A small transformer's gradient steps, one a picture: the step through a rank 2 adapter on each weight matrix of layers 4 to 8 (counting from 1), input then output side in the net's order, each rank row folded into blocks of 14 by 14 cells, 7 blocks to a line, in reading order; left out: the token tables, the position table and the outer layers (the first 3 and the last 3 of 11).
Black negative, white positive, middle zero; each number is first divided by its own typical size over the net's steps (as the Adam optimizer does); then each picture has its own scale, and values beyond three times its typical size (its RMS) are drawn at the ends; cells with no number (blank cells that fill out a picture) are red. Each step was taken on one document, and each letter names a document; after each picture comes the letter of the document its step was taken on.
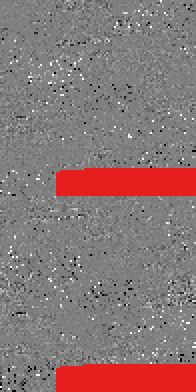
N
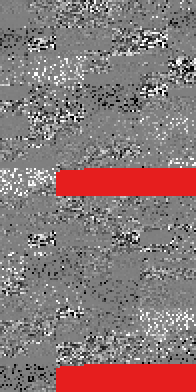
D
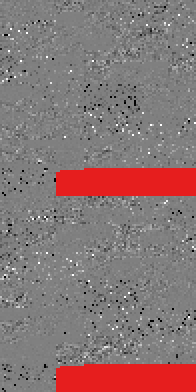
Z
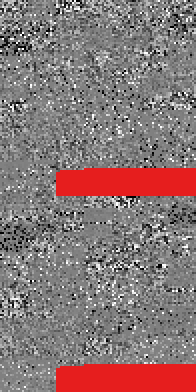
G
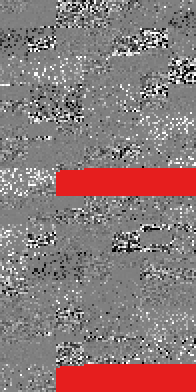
D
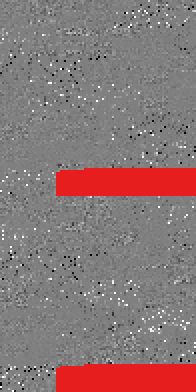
N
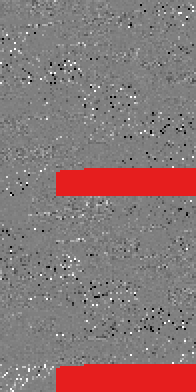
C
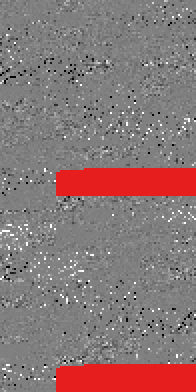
Z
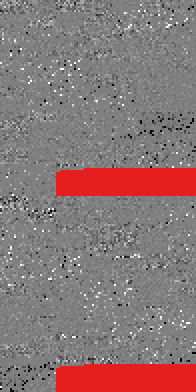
N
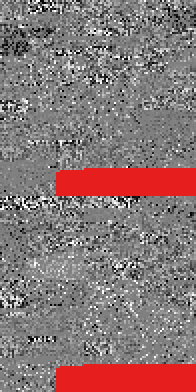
G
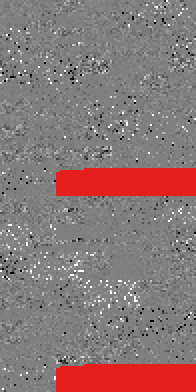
Z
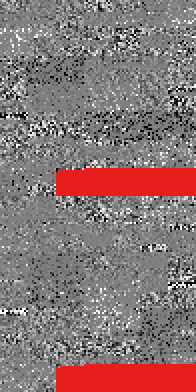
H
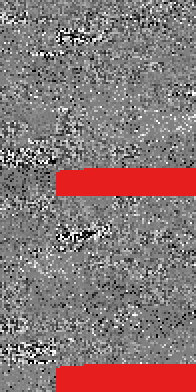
G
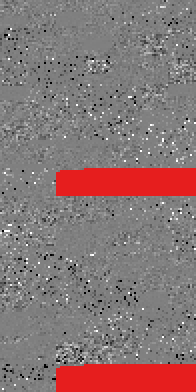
Z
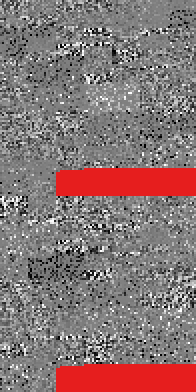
H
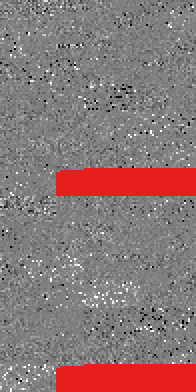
C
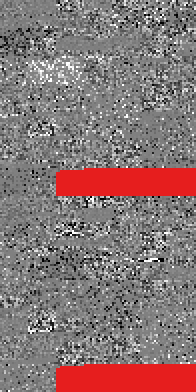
G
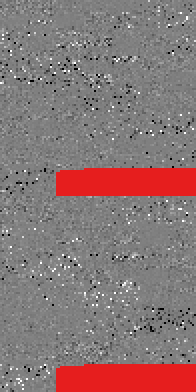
C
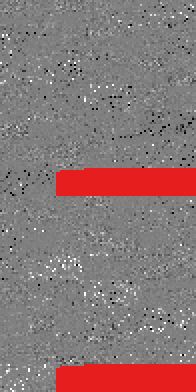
C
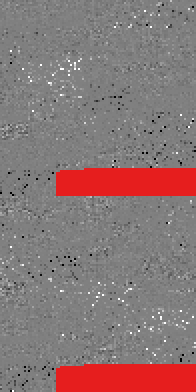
N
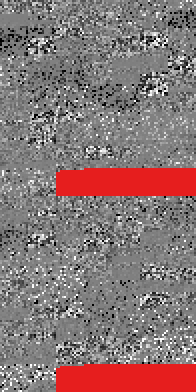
D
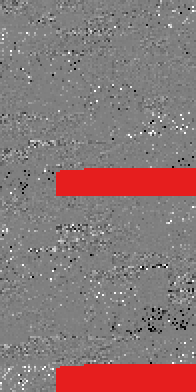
C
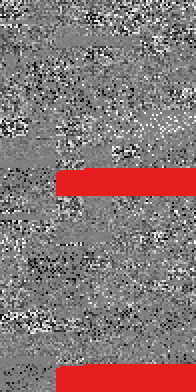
G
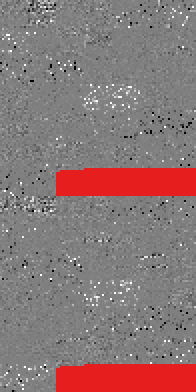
C
